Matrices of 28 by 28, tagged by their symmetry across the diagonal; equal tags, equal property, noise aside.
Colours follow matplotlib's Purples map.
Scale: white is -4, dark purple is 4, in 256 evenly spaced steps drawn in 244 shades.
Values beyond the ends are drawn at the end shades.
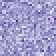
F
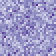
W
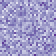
W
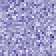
F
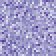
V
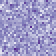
F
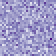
V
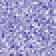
V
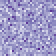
V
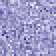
V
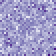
W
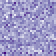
F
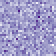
F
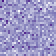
F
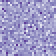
V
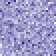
F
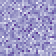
W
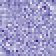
V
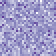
F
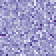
V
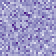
W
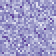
V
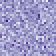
F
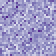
W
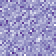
W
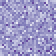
W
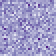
W
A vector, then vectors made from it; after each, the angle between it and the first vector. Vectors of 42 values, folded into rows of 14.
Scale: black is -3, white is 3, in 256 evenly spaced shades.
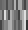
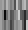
nearly opposite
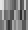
partly opposed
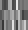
orthogonal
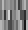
nearly opposite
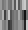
nearly opposite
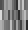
partly aligned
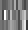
nearly parallel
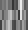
partly aligned
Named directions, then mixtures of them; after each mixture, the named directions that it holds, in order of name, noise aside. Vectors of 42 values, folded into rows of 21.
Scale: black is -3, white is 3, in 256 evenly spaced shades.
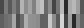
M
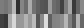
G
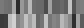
G, M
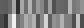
G, M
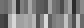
G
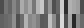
M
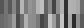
M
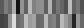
G, M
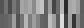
M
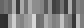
G, M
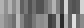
M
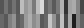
M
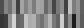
G, M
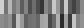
M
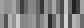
G, M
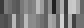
M
